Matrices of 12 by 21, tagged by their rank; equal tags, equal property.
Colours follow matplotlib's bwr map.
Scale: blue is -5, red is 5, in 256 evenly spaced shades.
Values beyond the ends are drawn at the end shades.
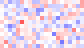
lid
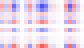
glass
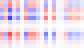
glass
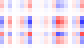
glass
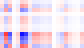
glass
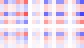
glass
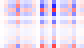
glass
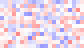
lid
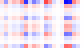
glass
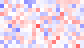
lid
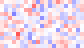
lid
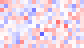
lid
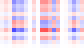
glass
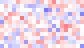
lid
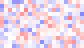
lid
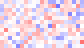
lid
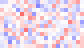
lid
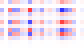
glass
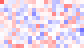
lid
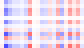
glass
